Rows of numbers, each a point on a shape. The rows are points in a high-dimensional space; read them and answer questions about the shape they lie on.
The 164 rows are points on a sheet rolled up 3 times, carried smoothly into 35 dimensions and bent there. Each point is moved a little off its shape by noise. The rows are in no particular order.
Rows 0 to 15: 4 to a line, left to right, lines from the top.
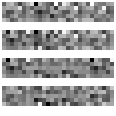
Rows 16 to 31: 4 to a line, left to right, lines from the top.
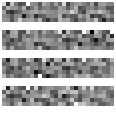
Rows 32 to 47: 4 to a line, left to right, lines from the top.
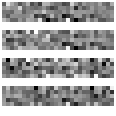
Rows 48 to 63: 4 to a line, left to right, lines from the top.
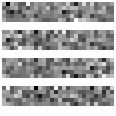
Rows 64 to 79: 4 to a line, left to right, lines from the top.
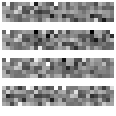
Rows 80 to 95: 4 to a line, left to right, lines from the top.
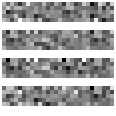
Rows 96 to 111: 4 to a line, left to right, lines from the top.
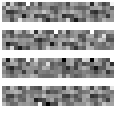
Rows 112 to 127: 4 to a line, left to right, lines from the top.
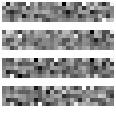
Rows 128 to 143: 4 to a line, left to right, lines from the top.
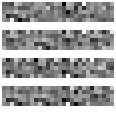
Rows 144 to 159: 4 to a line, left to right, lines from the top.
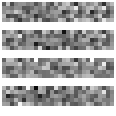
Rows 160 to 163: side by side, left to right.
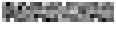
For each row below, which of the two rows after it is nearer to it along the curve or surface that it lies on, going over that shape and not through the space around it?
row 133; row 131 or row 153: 153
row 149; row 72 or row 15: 72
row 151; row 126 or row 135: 135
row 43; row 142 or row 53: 142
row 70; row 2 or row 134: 2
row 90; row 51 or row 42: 42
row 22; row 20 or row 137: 137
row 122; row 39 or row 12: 39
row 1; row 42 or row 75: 42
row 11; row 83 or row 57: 57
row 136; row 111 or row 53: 53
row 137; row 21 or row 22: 21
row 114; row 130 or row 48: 130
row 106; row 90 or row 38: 90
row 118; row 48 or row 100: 48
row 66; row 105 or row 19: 105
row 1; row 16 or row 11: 16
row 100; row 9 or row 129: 9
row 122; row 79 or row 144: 79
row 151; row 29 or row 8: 8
